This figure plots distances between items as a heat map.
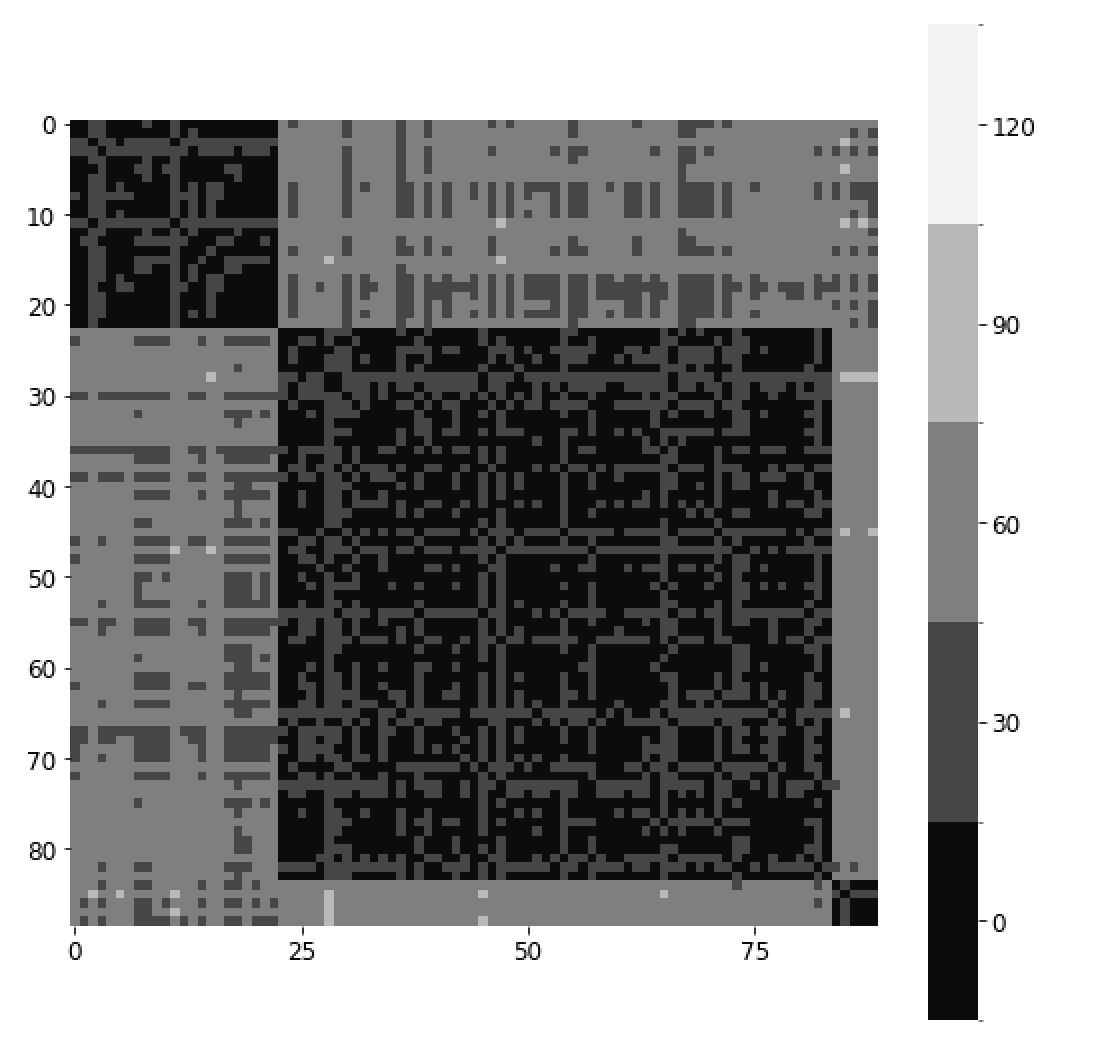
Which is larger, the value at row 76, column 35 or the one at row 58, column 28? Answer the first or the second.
the second
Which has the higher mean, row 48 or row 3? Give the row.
3
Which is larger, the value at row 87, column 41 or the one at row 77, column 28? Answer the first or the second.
the first
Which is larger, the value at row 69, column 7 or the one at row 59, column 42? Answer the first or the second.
the first
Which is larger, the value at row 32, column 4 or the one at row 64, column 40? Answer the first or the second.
the first
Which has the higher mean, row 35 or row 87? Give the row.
87
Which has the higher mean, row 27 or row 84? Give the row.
84
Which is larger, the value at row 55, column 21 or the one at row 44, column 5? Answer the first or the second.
the second
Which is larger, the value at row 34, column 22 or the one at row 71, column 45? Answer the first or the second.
the first
